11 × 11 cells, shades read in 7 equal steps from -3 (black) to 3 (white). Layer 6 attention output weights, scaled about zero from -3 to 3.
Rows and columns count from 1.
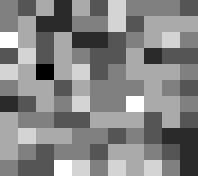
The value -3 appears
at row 5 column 3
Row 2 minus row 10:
-1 1 -1 -2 0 1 1 -2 1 2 3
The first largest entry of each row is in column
7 7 1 2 1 2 8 1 2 1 4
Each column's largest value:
3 2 1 3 2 1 2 3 2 2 1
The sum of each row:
-1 1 2 -4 5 2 5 1 -1 -2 6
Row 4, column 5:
0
